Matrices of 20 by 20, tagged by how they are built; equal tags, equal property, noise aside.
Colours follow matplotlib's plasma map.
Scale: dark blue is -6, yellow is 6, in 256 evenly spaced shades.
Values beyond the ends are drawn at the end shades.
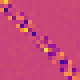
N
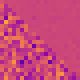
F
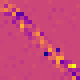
N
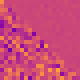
F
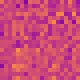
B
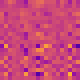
B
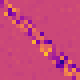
N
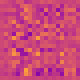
B
